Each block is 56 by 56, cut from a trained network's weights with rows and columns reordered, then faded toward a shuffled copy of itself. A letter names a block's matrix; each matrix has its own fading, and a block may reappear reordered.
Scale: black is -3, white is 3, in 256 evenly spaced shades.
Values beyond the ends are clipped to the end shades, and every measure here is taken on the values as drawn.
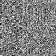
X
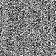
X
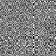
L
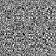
L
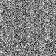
X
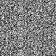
X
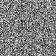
X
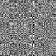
L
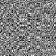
L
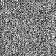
X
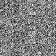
X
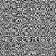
L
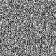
X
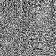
X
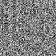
X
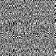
L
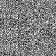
X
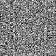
X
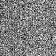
X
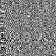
L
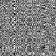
L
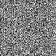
X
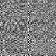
L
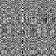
L
